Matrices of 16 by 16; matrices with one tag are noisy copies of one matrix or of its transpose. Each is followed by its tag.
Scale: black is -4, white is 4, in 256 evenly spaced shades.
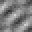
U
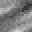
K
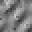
U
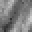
K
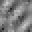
U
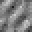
U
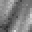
K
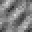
U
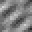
U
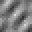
U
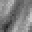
K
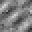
U
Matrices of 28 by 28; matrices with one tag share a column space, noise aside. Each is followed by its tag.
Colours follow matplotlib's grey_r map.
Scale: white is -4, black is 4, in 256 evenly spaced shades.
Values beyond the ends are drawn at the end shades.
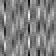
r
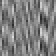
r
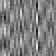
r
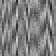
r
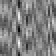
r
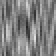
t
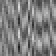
r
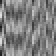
r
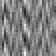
r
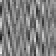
r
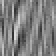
t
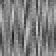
t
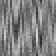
t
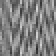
r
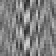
r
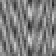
r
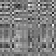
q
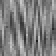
t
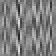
r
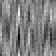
t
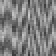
r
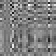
q
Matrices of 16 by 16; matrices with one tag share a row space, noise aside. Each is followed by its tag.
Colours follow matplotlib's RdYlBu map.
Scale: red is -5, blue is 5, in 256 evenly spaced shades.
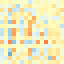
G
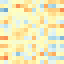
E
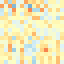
G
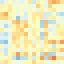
E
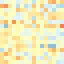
E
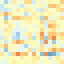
E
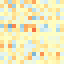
G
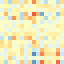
G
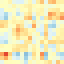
E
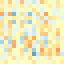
G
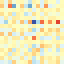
G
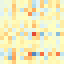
G
